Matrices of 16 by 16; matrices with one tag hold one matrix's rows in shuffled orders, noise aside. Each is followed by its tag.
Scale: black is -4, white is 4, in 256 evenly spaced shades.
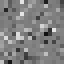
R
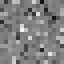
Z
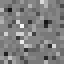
R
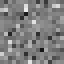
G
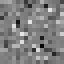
Z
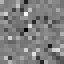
G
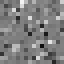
Z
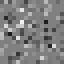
R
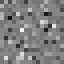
R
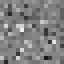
R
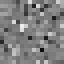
Z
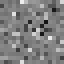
Z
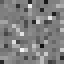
Z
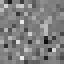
R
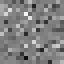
G
